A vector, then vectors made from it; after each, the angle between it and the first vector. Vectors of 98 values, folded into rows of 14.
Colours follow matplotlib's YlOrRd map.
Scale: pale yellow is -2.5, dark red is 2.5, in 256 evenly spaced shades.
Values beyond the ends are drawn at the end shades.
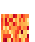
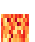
partly opposed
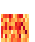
orthogonal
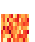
nearly opposite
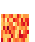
nearly opposite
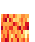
partly aligned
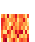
partly aligned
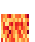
partly opposed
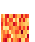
nearly parallel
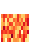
nearly opposite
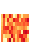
nearly opposite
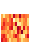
partly aligned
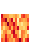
partly aligned
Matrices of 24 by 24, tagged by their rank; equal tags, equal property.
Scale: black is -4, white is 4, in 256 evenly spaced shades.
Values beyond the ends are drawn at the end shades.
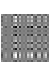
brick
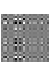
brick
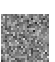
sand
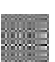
brick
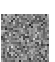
sand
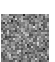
sand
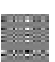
brick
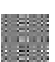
brick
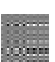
brick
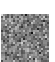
sand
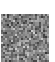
sand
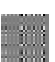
brick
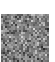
sand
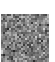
sand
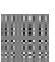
brick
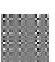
brick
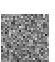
sand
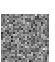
sand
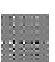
brick
